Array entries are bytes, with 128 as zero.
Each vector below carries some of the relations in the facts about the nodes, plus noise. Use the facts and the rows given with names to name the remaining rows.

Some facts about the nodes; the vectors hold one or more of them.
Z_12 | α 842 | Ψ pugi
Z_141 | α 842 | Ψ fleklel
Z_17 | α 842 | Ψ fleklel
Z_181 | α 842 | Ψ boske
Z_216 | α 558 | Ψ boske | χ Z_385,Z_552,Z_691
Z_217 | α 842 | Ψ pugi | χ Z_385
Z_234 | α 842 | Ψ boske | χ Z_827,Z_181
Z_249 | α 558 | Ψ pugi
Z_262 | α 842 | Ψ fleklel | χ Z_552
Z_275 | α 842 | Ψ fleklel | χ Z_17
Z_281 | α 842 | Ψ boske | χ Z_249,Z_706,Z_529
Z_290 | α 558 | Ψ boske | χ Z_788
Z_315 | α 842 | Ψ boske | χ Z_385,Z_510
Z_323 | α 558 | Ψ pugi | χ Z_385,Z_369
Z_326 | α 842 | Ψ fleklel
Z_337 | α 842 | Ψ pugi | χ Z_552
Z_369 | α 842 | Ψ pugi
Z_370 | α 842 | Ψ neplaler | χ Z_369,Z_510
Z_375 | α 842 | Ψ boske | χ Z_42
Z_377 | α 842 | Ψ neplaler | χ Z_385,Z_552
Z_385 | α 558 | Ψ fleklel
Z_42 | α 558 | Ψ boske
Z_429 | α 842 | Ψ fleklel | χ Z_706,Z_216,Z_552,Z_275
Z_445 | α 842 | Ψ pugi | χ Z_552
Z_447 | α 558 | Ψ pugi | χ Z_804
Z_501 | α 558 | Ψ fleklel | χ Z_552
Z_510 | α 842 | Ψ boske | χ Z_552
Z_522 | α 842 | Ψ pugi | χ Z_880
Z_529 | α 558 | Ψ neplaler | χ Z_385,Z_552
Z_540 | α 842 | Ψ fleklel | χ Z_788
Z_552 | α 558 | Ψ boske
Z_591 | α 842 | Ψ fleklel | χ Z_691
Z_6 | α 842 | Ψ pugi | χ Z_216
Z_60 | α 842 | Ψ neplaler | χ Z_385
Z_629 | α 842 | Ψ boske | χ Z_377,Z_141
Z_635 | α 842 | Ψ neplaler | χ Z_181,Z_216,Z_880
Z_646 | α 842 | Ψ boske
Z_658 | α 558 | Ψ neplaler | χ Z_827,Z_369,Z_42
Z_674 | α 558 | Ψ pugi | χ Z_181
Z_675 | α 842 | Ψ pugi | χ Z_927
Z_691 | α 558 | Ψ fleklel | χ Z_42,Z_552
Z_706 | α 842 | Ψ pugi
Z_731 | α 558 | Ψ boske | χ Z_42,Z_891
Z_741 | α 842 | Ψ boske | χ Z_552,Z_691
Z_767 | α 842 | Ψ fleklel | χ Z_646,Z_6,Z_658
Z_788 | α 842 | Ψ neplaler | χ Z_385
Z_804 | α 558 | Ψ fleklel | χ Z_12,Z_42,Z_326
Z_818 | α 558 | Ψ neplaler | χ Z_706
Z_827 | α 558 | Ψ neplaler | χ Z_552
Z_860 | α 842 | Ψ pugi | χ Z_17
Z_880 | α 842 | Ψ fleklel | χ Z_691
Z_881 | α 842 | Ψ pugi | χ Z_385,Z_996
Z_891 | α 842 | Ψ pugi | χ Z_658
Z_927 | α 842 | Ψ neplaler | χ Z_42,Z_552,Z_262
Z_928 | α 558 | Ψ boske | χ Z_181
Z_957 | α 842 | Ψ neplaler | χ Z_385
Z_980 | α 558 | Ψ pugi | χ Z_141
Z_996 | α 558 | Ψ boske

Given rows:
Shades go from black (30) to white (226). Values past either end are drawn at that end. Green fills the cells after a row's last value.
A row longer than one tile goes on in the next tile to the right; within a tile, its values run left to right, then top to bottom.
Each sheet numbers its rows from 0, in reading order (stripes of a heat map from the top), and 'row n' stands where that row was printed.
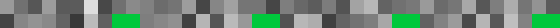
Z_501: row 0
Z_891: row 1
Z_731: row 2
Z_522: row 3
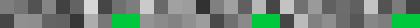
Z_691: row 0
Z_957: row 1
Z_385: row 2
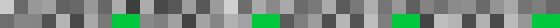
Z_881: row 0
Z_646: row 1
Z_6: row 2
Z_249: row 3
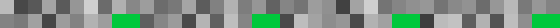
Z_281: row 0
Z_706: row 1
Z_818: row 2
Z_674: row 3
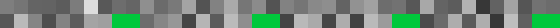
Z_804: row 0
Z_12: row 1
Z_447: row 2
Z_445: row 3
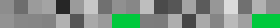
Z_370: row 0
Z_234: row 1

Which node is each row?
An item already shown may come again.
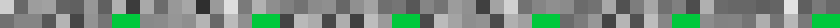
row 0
Z_217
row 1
Z_635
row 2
Z_447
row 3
Z_818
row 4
Z_675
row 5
Z_540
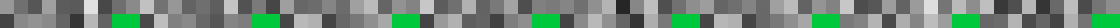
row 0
Z_501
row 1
Z_385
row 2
Z_290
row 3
Z_216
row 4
Z_827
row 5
Z_290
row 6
Z_181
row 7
Z_510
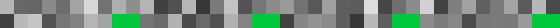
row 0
Z_928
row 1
Z_741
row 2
Z_501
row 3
Z_315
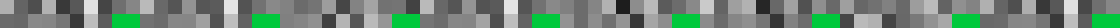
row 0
Z_262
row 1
Z_429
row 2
Z_891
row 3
Z_429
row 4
Z_927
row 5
Z_377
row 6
Z_290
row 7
Z_262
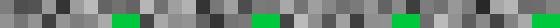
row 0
Z_375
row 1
Z_529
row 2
Z_323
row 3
Z_658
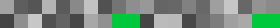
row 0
Z_552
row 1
Z_996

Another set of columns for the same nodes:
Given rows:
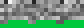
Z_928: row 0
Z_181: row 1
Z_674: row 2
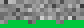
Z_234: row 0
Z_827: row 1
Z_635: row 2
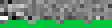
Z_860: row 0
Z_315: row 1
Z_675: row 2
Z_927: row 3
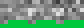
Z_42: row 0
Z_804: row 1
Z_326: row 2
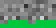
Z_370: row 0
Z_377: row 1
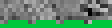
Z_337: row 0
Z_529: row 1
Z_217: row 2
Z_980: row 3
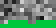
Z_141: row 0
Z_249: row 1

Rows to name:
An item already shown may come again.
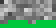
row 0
Z_447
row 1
Z_385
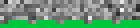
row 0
Z_674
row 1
Z_996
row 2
Z_385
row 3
Z_818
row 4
Z_290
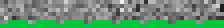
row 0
Z_429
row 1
Z_646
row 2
Z_731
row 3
Z_529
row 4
Z_290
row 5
Z_234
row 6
Z_323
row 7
Z_540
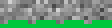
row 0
Z_731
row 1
Z_501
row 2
Z_691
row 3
Z_375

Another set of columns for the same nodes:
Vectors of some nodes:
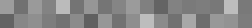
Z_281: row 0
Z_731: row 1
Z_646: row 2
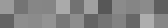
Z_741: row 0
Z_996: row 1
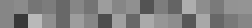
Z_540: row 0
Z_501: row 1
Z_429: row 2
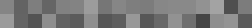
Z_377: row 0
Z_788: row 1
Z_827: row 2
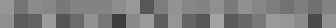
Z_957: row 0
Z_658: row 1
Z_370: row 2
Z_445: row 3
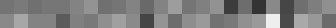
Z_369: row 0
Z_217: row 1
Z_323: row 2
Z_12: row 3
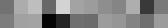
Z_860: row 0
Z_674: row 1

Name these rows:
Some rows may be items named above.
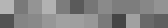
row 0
Z_928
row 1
Z_927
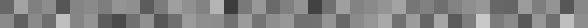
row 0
Z_691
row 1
Z_529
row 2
Z_674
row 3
Z_323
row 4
Z_234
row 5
Z_42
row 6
Z_691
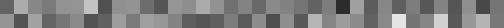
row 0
Z_429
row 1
Z_290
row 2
Z_818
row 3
Z_385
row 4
Z_804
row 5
Z_447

